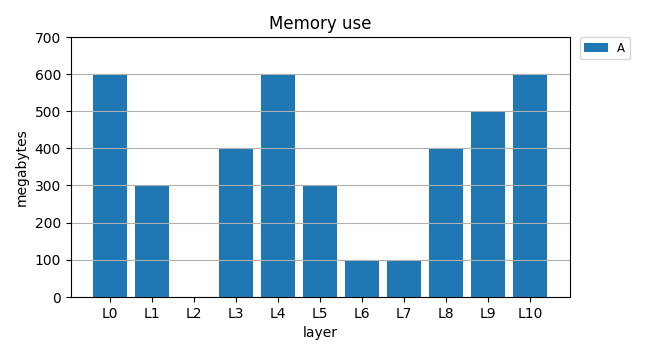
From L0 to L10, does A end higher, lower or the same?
the same
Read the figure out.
Title: Memory use
x-axis: layer, ticks L0 L1 L2 L3 L4 L5 L6 L7 L8 L9 L10
y-axis: megabytes, ticks 0 100 200 300 400 500 600 700
Legend: A
Values:
A: 600 300 0 400 600 300 100 100 400 500 600
